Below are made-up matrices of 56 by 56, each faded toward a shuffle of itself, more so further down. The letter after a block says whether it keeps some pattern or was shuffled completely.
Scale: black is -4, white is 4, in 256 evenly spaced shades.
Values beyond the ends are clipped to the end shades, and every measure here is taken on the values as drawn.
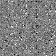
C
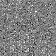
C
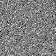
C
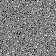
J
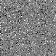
C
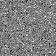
C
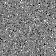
J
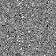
C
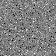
J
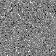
C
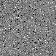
C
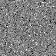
C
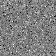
J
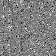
C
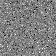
J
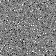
J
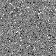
C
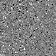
C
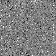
C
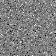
C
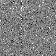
C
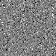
C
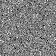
J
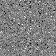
C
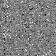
C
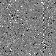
C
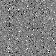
C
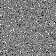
J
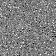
J
